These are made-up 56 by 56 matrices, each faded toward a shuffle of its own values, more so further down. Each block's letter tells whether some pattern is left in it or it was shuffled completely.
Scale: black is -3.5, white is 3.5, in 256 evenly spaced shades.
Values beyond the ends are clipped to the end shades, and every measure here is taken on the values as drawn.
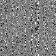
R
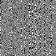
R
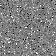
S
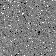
S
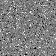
S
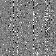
R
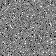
S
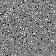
S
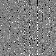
R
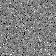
S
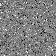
S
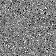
S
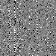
R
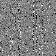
R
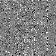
R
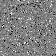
S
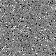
S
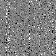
R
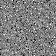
S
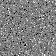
S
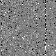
R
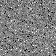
S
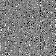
R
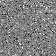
S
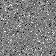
S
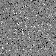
S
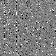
R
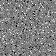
S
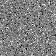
S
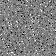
S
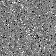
S
